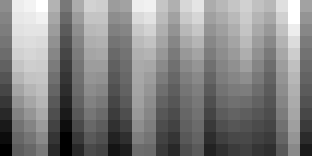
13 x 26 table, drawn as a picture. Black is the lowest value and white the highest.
On average the colour sits 50% of the way up the scale. Streaks run downward. The field climbs toward the top.
